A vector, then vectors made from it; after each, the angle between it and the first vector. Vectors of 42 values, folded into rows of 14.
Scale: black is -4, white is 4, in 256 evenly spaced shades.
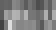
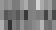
nearly opposite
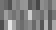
partly aligned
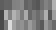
nearly parallel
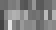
nearly parallel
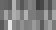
nearly parallel
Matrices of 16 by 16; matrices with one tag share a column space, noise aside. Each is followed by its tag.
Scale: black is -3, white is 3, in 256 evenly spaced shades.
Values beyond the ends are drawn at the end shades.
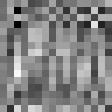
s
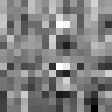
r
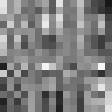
r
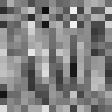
s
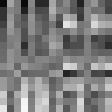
r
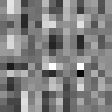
r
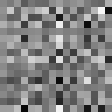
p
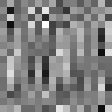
s
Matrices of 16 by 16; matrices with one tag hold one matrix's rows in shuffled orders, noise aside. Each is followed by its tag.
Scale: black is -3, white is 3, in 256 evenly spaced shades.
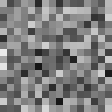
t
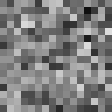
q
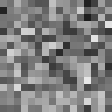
q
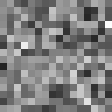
q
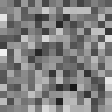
t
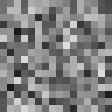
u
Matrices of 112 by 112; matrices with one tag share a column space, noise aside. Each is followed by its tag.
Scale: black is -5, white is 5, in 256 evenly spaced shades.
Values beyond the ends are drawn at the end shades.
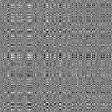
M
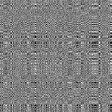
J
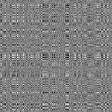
M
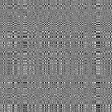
J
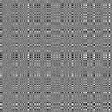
M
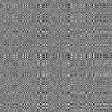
M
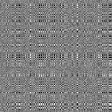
M
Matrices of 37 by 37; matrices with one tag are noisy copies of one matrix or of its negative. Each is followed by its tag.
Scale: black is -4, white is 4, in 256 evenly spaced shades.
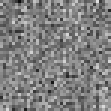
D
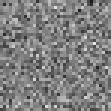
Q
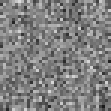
D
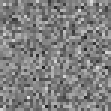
Q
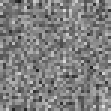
D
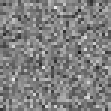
Q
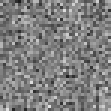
D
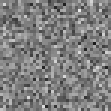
Q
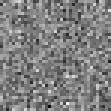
D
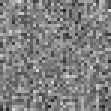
D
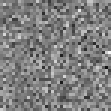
Q
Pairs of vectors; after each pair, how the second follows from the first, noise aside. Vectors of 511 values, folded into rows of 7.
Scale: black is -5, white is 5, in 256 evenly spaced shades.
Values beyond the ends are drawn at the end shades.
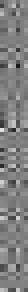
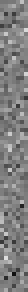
shuffled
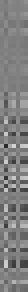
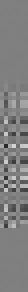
partly zeroed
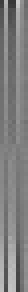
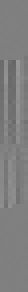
partly zeroed
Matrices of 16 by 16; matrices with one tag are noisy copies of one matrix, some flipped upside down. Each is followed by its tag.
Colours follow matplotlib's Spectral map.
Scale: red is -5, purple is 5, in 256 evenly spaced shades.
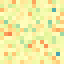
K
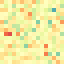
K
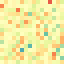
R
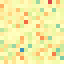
R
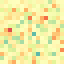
K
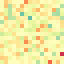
R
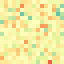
R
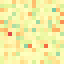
K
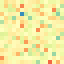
R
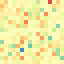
R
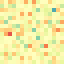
K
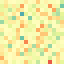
R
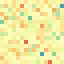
R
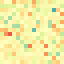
K
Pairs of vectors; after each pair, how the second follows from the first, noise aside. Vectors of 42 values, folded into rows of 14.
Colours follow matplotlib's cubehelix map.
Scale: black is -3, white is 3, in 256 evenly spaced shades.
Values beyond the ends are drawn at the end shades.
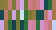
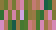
shrunk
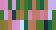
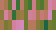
shrunk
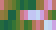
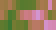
shrunk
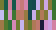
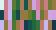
shuffled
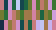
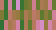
shrunk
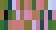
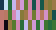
shuffled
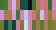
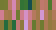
shrunk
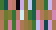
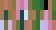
shuffled
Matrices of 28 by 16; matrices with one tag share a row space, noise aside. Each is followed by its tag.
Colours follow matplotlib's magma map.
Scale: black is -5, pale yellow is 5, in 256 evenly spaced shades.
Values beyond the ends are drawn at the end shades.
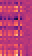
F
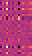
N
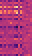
F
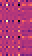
N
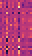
N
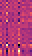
N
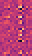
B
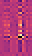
B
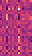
N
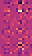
B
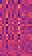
N
